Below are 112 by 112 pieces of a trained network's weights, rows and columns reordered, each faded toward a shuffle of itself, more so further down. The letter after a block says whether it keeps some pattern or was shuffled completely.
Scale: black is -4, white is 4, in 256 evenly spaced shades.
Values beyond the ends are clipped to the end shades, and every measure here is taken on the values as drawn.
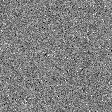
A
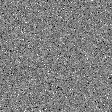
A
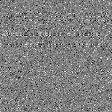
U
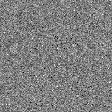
U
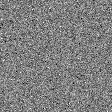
A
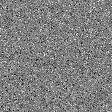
A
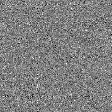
U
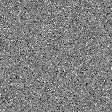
A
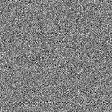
U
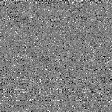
U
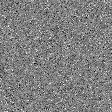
A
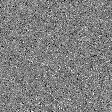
A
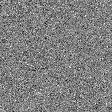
A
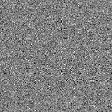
U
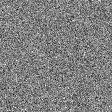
A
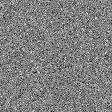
A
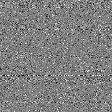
U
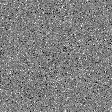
A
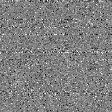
U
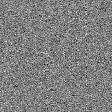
U
